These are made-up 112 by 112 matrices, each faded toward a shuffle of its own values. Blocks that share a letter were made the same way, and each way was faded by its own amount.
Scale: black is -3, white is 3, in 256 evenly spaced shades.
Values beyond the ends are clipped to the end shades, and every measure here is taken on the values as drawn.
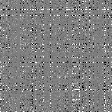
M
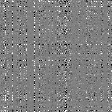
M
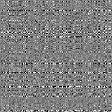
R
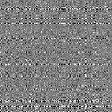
R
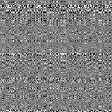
R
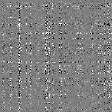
M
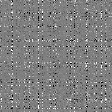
M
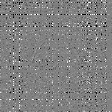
M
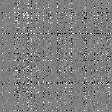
M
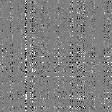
M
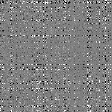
M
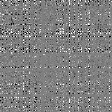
M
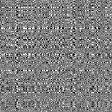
R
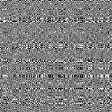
R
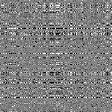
R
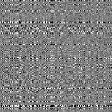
R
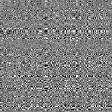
R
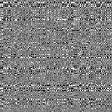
R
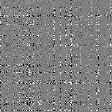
M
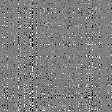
M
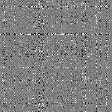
M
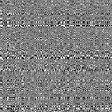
R
